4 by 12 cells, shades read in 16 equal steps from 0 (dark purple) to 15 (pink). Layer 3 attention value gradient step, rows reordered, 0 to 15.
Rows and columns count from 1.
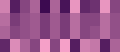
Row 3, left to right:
9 6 7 8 5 8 5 10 6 7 10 7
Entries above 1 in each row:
10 12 12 12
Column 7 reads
1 5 5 15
